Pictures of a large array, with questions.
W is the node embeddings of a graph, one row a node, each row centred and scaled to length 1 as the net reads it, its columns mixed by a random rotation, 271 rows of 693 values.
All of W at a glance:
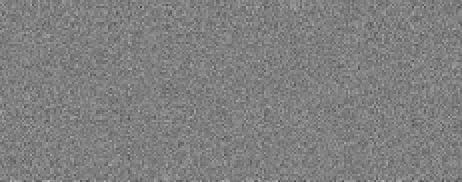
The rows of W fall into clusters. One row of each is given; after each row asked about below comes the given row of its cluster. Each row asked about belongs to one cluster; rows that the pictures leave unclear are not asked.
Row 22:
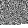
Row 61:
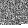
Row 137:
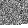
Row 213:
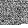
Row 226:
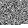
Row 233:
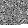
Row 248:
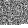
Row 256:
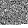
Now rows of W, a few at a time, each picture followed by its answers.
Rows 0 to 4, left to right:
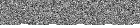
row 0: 22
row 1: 226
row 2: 233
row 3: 233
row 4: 137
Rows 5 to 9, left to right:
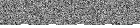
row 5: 226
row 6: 233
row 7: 61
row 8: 233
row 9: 226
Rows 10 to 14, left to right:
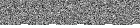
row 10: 226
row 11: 226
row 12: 256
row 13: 226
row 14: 233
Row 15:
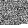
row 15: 213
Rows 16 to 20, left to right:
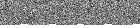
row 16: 22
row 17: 256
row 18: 213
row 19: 22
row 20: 22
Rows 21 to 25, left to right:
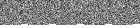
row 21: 137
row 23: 22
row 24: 226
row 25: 233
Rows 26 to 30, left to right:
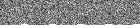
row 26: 248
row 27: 233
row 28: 137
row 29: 256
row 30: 256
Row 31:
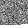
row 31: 233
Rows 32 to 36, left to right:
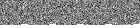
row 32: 137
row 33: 61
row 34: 226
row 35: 226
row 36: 61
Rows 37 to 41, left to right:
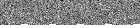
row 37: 226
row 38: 61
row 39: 22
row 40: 22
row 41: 61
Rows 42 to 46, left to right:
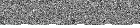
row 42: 256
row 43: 256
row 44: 61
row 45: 233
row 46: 22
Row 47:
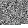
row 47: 226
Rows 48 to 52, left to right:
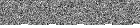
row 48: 137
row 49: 137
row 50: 226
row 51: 61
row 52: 213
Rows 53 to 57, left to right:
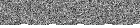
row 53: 213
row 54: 137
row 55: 213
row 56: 22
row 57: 226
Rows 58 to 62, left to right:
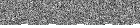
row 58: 61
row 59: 22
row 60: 22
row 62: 248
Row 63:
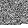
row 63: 213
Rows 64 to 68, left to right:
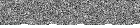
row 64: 213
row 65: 61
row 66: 248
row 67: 233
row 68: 137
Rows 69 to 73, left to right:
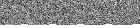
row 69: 256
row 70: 61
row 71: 233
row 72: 213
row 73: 22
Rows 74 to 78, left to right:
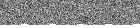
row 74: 248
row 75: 248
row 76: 137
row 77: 256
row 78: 248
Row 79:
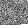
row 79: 213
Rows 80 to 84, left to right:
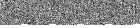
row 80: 22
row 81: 226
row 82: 137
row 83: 61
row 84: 248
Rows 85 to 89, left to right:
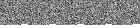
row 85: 61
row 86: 137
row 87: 61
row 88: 213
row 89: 22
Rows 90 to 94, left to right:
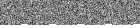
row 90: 226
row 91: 226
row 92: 137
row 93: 248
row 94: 61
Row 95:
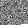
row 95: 226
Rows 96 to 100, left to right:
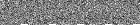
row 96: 22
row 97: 61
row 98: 256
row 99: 256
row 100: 256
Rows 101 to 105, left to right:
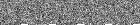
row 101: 213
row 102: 61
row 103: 213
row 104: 248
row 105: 137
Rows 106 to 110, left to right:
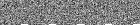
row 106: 226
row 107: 233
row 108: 233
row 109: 248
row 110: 61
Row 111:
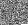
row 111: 61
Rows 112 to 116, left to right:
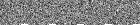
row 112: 248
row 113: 248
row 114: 226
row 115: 22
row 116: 256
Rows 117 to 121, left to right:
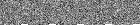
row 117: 137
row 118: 213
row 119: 226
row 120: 61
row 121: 256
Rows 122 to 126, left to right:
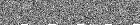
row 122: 137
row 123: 22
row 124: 61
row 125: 256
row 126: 213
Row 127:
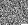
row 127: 248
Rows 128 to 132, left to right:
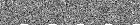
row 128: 22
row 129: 233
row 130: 248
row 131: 213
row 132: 233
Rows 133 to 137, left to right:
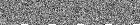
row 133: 61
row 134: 233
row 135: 213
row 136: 61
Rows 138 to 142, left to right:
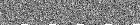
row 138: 61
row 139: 61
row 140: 22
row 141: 213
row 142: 248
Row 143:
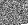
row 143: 137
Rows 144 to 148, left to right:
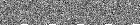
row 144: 233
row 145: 137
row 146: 61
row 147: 137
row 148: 22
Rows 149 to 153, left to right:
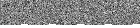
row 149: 226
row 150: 22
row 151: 226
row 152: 233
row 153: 22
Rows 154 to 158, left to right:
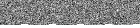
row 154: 226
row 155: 137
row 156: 233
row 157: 61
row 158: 256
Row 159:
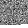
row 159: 233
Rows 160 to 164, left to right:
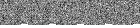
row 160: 213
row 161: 213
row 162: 226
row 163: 22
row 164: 137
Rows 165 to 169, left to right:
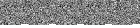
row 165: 226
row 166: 248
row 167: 226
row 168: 226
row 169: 22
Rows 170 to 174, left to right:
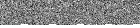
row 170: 22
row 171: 226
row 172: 233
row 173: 137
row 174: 256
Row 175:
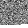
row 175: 233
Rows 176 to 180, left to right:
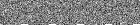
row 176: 256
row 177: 233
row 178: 233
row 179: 137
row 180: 226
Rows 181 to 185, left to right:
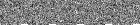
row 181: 248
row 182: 226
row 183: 233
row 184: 61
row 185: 248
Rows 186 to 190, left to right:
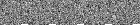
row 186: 137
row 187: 226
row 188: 137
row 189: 226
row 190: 233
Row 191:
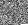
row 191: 233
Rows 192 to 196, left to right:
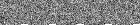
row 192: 256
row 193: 137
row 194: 213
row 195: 213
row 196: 137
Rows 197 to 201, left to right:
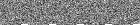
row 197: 61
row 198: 61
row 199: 233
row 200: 226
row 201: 61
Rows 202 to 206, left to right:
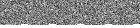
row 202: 256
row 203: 22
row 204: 248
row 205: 233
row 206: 233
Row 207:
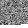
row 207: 226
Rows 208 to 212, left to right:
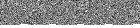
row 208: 22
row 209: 256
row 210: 137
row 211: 22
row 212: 248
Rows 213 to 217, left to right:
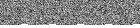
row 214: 61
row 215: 213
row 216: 137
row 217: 233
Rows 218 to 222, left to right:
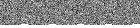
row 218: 213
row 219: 233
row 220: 137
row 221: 137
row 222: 22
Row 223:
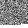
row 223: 22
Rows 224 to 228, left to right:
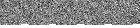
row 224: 248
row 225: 248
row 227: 233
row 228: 22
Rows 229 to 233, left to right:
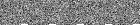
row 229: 248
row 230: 213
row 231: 233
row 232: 226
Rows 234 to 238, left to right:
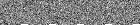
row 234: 226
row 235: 137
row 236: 256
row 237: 137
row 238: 233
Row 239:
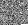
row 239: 233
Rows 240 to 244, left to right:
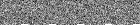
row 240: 256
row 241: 256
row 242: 137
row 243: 248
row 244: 256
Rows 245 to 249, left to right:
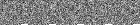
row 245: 137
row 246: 137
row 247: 137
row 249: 137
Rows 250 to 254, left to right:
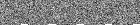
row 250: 22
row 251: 22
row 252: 233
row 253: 61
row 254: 226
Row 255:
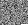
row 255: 226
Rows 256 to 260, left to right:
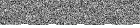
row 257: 233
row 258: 226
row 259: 233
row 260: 256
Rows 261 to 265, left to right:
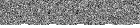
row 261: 248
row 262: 137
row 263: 137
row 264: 226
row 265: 256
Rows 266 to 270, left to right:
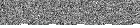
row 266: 248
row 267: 226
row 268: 226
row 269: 137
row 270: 213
